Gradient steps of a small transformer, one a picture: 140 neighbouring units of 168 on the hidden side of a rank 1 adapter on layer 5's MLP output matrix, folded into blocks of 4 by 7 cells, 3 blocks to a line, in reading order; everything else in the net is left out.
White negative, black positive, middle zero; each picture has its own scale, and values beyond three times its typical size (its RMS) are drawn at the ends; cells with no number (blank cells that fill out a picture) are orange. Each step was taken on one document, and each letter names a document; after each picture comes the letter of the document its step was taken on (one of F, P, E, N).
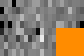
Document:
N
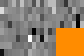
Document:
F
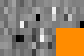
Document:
N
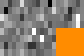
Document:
F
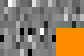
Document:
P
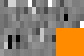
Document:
P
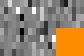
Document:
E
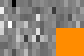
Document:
N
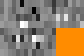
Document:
N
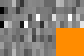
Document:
N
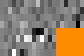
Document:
F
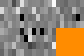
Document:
F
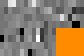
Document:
P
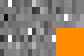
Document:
P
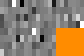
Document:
N
